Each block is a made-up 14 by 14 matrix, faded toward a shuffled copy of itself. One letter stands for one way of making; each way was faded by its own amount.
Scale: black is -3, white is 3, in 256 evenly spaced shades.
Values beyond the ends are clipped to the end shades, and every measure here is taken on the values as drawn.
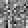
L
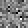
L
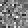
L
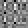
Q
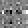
Q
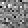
L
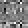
Q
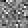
L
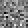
L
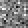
L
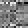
Q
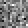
L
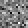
L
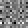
Q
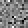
L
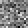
L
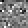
L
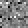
L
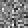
L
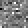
L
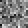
L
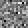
L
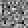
L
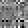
Q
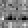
Q
